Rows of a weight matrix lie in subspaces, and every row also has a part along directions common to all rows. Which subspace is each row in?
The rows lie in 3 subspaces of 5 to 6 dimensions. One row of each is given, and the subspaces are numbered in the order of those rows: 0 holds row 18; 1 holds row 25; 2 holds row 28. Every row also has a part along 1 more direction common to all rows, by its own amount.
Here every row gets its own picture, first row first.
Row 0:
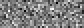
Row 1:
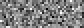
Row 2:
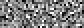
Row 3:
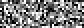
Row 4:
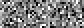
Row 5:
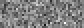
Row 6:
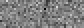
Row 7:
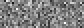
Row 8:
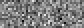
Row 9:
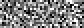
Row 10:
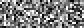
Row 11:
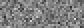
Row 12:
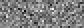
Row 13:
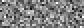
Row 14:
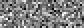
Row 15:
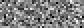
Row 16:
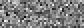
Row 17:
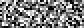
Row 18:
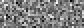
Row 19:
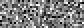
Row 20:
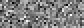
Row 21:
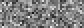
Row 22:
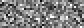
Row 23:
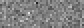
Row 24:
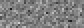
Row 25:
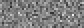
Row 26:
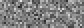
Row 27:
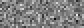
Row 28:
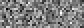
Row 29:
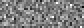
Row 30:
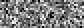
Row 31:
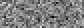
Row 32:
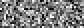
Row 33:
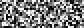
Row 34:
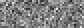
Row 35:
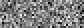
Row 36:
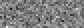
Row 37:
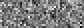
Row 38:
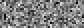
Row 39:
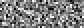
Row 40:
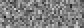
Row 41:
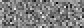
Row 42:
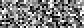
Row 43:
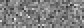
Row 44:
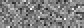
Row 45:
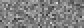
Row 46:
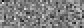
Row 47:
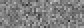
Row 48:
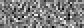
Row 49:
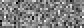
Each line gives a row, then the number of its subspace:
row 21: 0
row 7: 0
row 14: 1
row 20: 2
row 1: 2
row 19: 1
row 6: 1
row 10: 0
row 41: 0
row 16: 2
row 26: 0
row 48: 0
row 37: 0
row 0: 1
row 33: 0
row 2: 1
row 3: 2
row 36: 1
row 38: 0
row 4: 0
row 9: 1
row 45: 2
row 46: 0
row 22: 1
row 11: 2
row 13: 2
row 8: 0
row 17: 0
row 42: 1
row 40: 2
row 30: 2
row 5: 0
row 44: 2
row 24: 1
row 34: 0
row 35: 1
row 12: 1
